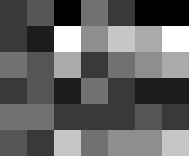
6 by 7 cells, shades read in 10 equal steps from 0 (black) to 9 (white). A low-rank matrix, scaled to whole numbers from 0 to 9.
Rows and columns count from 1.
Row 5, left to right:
4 4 2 2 2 3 2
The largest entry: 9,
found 2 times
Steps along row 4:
up down up down down same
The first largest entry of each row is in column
4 3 3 4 1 3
